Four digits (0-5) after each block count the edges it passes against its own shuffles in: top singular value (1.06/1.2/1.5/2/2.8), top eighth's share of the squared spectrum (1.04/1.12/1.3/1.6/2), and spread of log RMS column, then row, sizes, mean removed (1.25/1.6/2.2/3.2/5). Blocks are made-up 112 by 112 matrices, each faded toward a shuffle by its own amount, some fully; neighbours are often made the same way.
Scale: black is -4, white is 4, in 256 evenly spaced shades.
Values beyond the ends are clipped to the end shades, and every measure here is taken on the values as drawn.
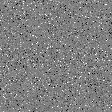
0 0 0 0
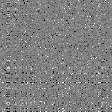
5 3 2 2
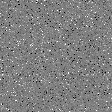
2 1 0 0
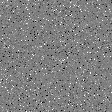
0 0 0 0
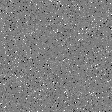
0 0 0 0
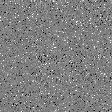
3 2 0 1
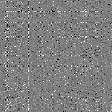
5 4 2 2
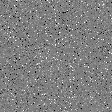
2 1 0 0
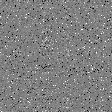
3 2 0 1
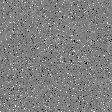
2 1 0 0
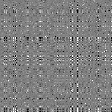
5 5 3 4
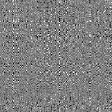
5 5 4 3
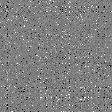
3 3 2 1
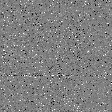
2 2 1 1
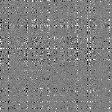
4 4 4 4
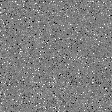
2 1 0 1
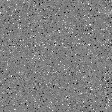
2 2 1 1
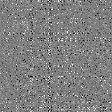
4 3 2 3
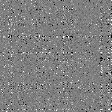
3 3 3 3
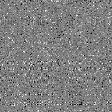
4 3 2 2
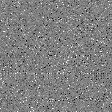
3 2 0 1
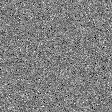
0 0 0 0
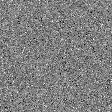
0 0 0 0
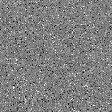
3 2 1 1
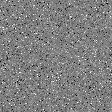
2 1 0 0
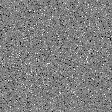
2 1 0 0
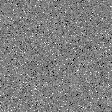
3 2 0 0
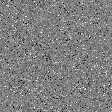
2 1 0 0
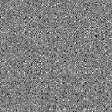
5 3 2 2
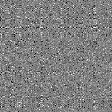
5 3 2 2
